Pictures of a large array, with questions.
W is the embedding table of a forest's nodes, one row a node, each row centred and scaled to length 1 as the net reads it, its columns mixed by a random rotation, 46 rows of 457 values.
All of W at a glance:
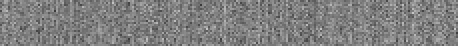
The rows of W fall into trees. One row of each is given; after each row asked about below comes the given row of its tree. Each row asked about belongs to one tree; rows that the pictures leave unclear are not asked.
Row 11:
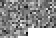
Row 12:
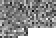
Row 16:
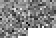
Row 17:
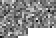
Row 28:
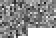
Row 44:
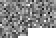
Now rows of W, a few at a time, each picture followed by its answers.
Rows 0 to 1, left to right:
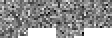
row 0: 16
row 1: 11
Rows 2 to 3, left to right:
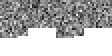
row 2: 12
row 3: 11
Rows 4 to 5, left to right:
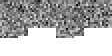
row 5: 12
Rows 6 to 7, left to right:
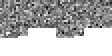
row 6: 44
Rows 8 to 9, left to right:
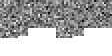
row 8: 44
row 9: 12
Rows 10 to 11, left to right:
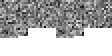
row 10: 11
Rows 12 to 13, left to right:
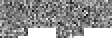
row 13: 28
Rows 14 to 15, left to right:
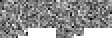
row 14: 11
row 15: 16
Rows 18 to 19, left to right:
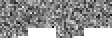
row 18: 28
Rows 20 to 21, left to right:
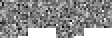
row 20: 11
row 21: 44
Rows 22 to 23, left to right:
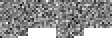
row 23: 12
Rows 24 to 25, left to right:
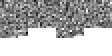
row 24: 11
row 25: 44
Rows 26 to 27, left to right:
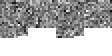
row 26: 28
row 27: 17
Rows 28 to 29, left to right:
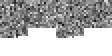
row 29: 28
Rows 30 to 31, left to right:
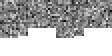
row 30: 11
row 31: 17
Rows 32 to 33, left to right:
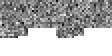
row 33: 28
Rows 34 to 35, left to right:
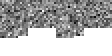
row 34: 17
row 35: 16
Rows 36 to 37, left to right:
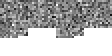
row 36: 11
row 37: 12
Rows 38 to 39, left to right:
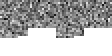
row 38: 12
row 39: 12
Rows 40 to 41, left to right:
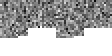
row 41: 12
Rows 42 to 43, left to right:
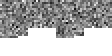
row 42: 12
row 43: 11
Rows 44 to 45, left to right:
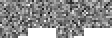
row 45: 28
